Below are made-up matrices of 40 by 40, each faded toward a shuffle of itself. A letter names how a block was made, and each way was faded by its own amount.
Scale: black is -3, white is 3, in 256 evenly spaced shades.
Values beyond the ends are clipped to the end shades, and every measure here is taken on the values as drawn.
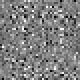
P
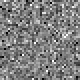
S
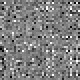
P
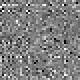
P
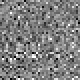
P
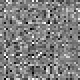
P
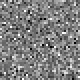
S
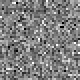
S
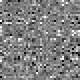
P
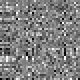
P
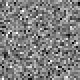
S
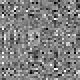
P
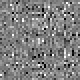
P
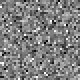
S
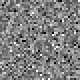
S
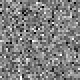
S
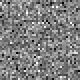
S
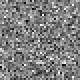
S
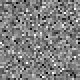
S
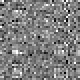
P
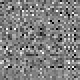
P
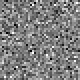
S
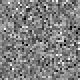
S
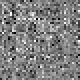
P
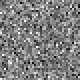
S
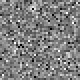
S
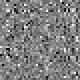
P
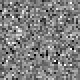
S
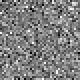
S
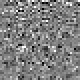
P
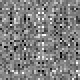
P
